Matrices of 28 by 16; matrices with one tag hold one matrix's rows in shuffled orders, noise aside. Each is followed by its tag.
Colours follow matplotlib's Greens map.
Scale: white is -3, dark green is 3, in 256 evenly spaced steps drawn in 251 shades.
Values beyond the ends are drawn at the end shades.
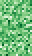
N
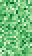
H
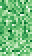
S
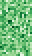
S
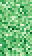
S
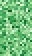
S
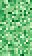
S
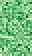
N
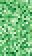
H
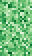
S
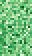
S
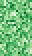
H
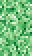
H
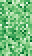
S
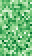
N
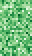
N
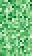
S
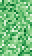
H
